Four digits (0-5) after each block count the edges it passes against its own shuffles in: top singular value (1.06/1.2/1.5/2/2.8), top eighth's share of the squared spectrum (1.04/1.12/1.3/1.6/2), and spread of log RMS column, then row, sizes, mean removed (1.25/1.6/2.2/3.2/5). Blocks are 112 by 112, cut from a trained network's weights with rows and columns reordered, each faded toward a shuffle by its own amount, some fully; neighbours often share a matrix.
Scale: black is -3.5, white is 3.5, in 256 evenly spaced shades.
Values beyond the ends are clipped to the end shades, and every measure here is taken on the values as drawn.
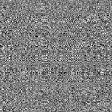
4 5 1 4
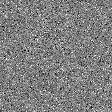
0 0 0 0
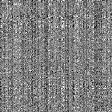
4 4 2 3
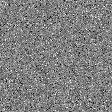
0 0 0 0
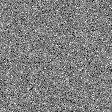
0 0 0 0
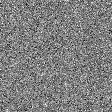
0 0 0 0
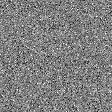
2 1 0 0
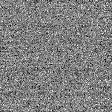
2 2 1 0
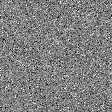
0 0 0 0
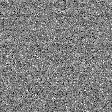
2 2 1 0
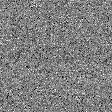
1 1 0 0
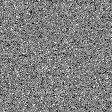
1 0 0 0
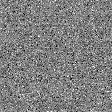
1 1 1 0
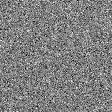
1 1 0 0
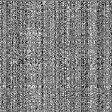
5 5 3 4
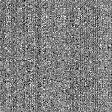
4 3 1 2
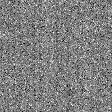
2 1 0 0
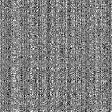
4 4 2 3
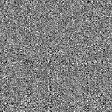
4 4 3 2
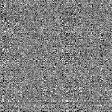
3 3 3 1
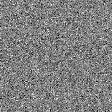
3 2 1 1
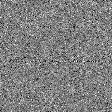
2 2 1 1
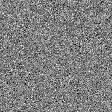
1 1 0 0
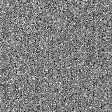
1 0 0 0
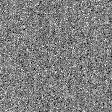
1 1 0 0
